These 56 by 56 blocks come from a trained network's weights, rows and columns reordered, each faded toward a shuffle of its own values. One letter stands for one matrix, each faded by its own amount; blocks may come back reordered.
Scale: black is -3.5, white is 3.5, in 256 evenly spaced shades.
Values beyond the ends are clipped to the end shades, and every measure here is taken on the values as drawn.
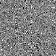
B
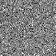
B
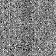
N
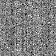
N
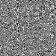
B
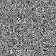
B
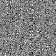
B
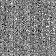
N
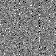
B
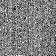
N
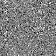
B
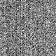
N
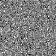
B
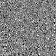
B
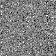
B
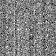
N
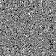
B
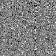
B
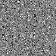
B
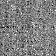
N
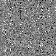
B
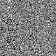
B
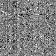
N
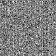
N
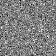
B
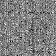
N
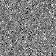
B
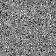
B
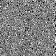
B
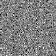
B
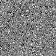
B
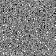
B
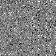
B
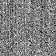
N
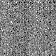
N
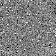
B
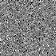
B
